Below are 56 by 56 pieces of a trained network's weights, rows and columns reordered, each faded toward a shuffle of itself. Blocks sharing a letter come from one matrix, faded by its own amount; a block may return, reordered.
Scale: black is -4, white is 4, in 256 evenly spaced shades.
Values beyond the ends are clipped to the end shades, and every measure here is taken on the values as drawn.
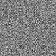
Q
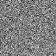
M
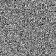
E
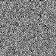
M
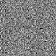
Q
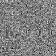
M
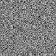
Q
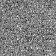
E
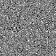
E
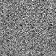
M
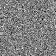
E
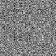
Q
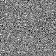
E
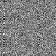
Q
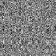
Q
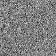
E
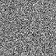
M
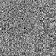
M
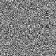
Q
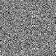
M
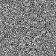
M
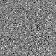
E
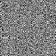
Q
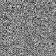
Q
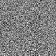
Q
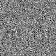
E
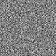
Q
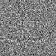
M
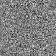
M
